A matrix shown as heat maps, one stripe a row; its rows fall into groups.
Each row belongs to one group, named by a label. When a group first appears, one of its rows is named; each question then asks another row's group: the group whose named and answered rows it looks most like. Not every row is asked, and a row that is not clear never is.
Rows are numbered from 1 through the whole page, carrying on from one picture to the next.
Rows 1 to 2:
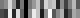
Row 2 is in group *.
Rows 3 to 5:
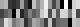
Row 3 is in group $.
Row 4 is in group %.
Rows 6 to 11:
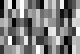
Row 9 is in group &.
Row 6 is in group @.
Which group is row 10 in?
@
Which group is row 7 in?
&
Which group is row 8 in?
$
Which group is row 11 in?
&
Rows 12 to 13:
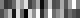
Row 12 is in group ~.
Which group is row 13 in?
*
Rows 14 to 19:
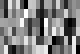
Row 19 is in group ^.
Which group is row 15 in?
~
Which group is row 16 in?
@
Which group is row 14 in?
*
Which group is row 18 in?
~
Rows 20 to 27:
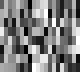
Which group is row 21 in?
^
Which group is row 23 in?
$
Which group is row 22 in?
%
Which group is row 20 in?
^
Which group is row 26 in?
^
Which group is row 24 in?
@
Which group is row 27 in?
^
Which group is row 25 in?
*
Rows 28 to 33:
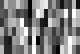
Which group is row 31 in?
~
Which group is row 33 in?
~
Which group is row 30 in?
&
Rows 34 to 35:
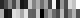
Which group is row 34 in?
%
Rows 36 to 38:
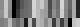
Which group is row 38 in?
$
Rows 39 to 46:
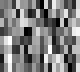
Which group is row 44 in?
$
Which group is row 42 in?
$
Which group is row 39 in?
@
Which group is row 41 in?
~
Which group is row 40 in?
&
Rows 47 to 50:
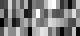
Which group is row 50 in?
^
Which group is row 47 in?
@
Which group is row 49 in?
@
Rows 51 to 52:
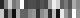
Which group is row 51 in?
&
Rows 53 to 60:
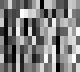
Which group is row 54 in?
~
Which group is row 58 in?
%
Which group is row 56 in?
%
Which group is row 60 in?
%
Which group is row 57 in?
~
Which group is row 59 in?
%
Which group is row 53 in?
*
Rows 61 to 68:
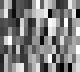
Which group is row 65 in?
*
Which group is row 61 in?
*
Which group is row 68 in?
&
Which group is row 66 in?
%
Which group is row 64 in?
&
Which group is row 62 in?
^
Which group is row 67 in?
*
